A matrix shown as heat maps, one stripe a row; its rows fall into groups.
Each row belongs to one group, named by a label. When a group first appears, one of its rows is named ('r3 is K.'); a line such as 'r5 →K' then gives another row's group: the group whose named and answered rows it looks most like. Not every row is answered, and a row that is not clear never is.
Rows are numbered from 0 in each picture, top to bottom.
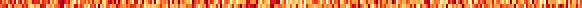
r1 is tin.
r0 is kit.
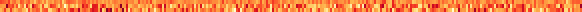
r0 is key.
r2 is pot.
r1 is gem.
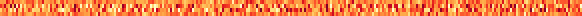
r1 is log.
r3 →tin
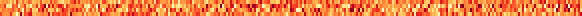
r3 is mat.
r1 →tin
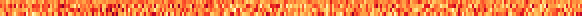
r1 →kit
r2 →pot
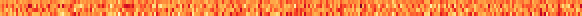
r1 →mat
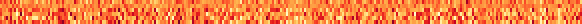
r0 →log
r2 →kit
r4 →log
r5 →kit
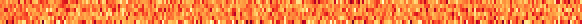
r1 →kit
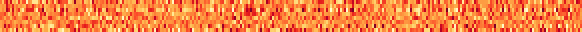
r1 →gem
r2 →gem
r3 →tin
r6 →key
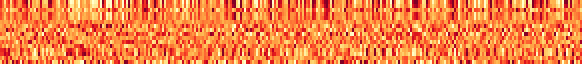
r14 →log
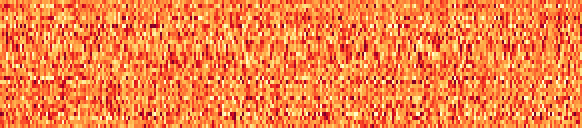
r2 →tin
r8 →tin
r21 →kit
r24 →gem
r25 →pot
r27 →kit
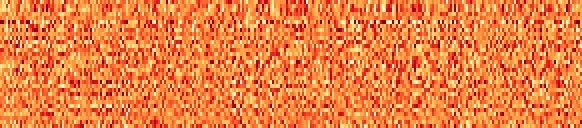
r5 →key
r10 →log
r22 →kit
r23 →pot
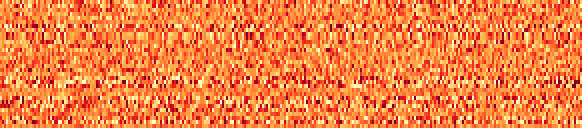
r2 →pot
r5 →gem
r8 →gem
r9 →gem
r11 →pot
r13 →tin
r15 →kit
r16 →gem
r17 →mat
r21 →key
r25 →tin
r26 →key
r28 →kit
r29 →mat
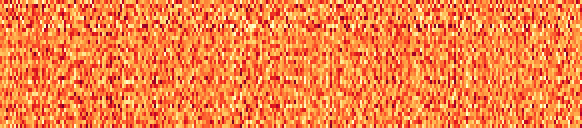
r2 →gem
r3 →kit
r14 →kit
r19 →kit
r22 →mat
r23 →log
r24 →pot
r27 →gem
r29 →key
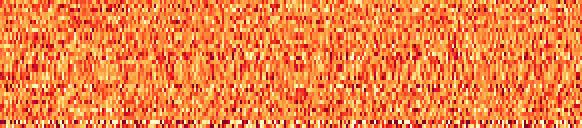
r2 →pot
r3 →key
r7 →log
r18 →key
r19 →key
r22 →gem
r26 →key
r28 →mat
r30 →log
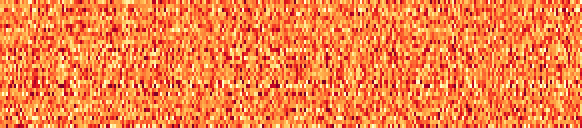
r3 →gem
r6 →key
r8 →pot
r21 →kit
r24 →gem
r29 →log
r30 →mat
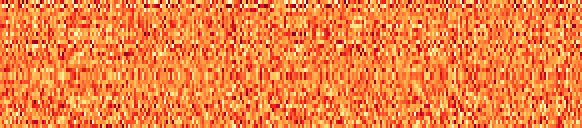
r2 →tin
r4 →key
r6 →key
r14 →kit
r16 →gem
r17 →key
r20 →key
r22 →gem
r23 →tin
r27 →tin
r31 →pot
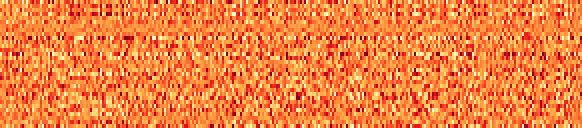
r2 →mat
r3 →pot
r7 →gem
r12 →key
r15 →tin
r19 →key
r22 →gem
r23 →gem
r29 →tin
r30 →pot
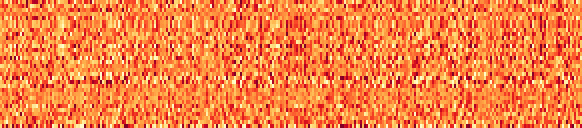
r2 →pot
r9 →gem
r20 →pot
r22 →tin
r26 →log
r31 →mat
